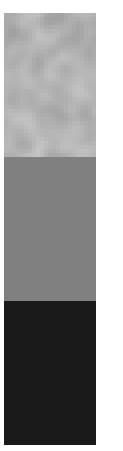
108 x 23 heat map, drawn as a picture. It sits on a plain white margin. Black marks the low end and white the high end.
The table splits into 3 rows of 1 panel. Panel 1,1: high, blotchy, faint in contrast. Panel 2,1: middling, flat. Panel 3,1: very low, flat.
